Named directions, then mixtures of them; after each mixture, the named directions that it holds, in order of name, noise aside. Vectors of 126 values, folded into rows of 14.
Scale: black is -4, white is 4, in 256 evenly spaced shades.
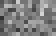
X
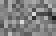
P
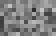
P, X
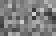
P, X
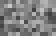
P, X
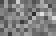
P, X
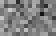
P, X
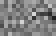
P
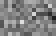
P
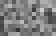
P, X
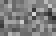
P, X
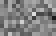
P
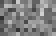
X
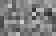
P, X
